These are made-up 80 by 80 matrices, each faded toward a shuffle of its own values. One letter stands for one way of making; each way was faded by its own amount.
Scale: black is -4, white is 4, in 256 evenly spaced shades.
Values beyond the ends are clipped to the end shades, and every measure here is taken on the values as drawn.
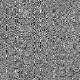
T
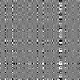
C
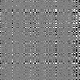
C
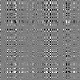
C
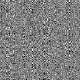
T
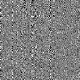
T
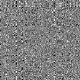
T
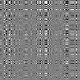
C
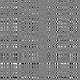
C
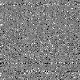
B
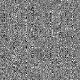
T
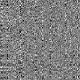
T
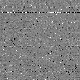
B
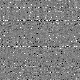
B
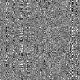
T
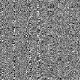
T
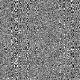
T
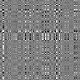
C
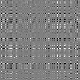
C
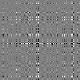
C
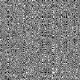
T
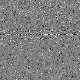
B
